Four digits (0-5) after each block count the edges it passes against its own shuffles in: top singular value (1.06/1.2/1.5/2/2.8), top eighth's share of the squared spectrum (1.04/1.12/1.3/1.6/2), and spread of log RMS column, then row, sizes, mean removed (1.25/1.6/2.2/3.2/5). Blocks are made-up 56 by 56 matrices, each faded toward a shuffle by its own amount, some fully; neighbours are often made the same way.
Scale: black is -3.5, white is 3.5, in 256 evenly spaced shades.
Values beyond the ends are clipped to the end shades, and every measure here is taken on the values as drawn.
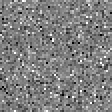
0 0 0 0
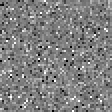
0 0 0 0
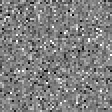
0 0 0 0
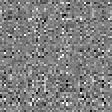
4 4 3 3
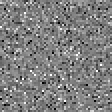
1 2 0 0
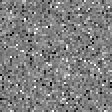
0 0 0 0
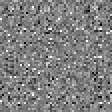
3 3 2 1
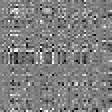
4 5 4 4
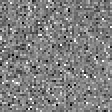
2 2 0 0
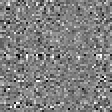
4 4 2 2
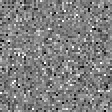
2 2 0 0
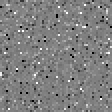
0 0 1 0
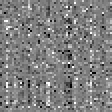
4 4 3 2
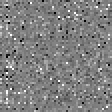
3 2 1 0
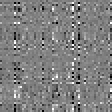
5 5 3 2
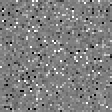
0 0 0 0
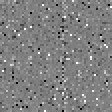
1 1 0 0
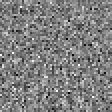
2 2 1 1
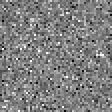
1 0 0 0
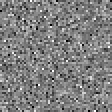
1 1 0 1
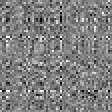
4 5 3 3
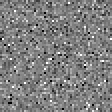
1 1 0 0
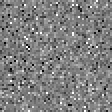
0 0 0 0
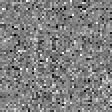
3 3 1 1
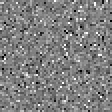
0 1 0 0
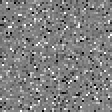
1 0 0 0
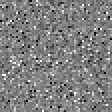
1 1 0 0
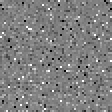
0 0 0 0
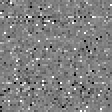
2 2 0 1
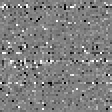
2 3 1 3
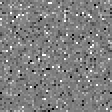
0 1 0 0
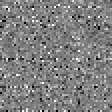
2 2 1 2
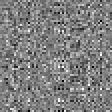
4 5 3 2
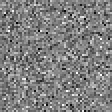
3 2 1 1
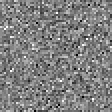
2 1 0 0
